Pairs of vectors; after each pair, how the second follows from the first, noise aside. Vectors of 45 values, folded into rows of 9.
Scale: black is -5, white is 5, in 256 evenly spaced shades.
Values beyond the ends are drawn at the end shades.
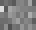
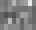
shuffled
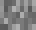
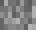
shuffled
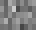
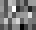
scaled up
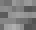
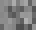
shuffled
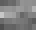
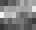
scaled up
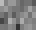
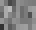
shuffled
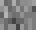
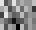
scaled up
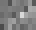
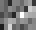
scaled up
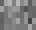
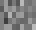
shuffled
